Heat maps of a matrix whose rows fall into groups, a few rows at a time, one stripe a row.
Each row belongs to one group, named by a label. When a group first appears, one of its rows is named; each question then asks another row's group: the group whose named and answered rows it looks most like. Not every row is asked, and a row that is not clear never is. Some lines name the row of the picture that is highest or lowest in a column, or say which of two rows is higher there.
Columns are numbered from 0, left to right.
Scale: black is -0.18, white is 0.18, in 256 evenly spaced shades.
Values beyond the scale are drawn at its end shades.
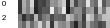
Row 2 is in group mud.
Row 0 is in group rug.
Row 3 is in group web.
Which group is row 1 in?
rug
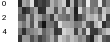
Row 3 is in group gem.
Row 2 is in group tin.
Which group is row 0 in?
rug
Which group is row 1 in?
mud
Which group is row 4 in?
mud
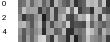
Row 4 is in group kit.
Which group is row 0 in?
tin
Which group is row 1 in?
gem
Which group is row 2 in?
kit
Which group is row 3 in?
web
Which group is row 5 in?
tin
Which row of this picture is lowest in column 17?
1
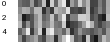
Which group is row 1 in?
web
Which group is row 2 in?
kit
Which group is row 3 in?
kit
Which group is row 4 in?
web
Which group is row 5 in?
mud
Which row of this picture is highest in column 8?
4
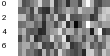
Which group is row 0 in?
kit
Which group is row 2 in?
web
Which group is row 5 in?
rug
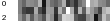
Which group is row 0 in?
kit
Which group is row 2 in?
mud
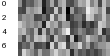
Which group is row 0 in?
kit
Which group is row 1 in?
tin
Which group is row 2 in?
rug
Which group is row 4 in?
gem
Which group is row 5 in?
tin
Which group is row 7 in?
web
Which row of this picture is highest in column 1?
7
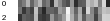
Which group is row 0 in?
tin
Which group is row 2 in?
mud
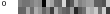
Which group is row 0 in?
kit
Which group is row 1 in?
tin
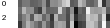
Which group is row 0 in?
gem
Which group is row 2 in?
tin
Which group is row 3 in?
tin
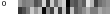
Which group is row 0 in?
rug
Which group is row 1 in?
tin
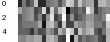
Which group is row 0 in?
mud
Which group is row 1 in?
rug
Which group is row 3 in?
kit
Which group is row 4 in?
mud
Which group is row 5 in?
web
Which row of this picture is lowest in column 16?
1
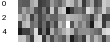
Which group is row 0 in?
mud
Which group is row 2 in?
gem
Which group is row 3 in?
gem
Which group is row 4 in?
mud
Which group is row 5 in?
web
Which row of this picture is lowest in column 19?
0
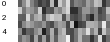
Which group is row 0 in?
gem
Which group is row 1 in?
web
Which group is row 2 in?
web
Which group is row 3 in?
tin
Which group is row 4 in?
kit
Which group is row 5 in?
gem
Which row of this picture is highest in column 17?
4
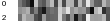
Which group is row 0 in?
mud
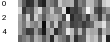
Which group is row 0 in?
mud
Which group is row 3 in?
web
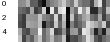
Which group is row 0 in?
gem
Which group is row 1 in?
rug
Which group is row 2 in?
tin
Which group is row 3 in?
tin
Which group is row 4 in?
kit
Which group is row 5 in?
kit
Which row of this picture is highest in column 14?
0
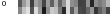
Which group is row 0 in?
web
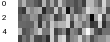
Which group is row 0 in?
rug
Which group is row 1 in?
tin
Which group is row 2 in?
gem
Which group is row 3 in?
gem
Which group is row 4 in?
kit
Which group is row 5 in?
rug
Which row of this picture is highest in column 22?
5
